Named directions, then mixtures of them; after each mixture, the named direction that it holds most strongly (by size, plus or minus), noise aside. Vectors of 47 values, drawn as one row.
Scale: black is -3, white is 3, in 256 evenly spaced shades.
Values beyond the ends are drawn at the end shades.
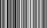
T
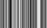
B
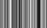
B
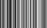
T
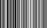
T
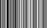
T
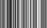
T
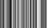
B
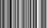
B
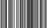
T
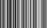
T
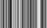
B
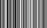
T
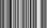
B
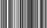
T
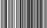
T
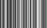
T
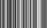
T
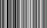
T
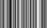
B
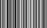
T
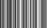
T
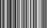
T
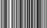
T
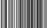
T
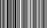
T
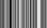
B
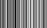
T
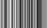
T
